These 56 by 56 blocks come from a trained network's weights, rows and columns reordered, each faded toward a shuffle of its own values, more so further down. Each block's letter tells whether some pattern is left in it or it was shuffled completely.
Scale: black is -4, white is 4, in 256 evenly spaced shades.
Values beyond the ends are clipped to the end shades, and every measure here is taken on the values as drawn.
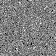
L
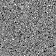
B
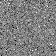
L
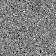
L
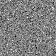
L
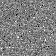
L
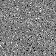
L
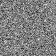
L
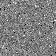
L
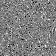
B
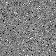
L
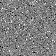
L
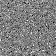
L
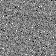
L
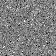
L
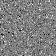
B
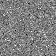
L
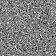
L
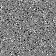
L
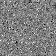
L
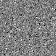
B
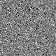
B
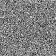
L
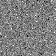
B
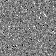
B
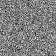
B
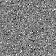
B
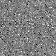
B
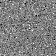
L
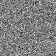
L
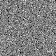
L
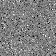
L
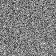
L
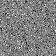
L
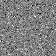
B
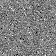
L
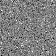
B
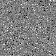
B
